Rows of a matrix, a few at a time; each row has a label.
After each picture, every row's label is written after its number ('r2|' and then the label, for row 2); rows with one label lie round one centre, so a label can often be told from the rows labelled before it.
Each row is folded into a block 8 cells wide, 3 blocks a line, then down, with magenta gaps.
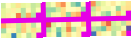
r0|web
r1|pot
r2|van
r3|van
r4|van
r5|pot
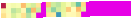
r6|van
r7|van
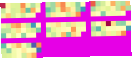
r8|van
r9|pot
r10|van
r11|pot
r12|web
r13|pot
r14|pot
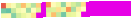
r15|van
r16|van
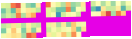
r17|pot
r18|van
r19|web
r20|web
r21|web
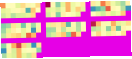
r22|van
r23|van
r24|pot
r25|web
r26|web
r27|van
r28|pot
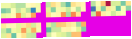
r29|web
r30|web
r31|pot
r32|van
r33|pot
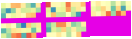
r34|pot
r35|van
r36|web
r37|web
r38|pot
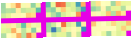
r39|pot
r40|pot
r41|web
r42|web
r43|pot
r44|van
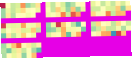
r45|van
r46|web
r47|web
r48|van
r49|pot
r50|web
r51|pot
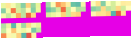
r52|web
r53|pot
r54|web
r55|web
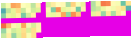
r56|pot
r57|web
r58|pot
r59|van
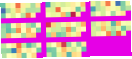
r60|pot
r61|web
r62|pot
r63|pot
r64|van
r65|web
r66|pot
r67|pot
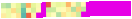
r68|web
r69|van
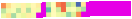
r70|van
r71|pot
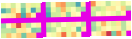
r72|web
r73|pot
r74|van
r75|pot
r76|web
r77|web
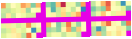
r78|van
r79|pot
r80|pot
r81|web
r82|van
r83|pot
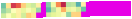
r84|pot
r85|pot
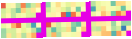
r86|van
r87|web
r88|web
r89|pot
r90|van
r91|web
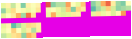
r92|web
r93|van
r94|pot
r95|web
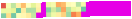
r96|van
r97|pot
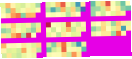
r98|web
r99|pot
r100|pot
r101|web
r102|van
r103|web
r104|van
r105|pot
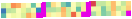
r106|pot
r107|web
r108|van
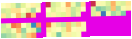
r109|web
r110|van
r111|van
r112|pot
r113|van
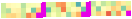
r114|web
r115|pot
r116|web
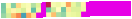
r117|web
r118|van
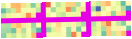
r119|pot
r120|van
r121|pot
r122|pot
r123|web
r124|pot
